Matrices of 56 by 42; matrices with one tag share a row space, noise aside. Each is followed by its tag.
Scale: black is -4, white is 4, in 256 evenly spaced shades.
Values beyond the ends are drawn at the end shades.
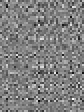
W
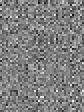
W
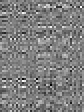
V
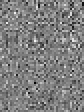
W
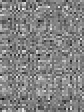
V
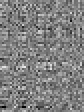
V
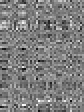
V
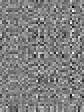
W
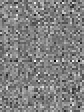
W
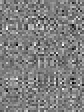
W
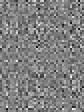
W
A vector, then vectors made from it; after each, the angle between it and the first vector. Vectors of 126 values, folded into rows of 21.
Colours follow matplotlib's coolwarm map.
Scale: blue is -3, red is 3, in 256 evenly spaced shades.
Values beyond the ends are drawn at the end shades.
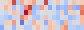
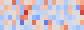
nearly parallel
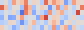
partly aligned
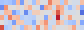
partly opposed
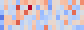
partly aligned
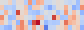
orthogonal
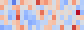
orthogonal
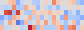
orthogonal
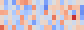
partly opposed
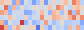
partly opposed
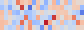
partly opposed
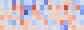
nearly opposite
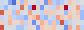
partly opposed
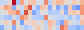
nearly parallel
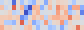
nearly opposite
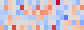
orthogonal
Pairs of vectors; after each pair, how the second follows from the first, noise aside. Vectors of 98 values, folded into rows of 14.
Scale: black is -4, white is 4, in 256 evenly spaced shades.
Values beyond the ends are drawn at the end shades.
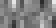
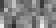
reversed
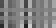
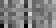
copied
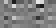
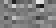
copied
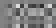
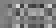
copied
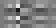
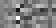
copied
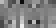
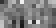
negated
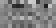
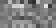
negated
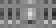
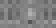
shrunk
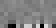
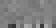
shrunk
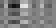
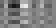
copied
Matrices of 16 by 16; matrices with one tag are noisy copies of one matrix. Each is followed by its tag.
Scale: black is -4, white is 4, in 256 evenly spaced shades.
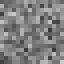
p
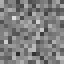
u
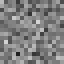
u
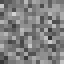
p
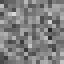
p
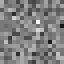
u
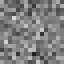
u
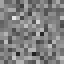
u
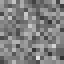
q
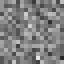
q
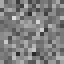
u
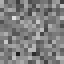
u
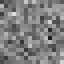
p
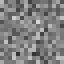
u
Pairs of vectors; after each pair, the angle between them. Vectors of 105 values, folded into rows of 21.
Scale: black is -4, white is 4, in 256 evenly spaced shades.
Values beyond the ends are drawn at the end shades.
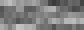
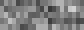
partly opposed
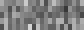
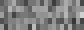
nearly opposite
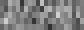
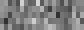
nearly opposite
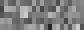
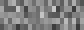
partly opposed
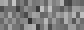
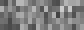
partly opposed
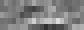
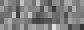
partly opposed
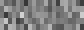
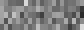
partly opposed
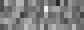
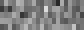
nearly parallel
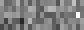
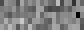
nearly opposite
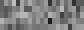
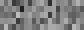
orthogonal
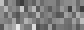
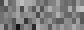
nearly opposite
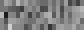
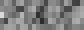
partly aligned
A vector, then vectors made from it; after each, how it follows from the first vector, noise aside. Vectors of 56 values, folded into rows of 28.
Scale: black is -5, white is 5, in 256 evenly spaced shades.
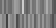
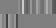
partly zeroed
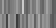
copied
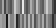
scaled up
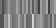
reversed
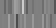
partly zeroed
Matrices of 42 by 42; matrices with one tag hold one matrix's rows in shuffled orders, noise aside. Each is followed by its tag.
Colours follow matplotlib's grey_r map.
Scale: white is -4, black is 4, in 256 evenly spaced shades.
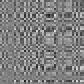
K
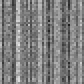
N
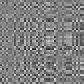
K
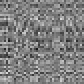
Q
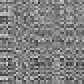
Q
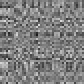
Q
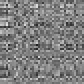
Q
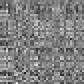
Q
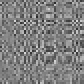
K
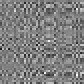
K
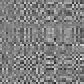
K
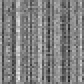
N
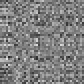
Q
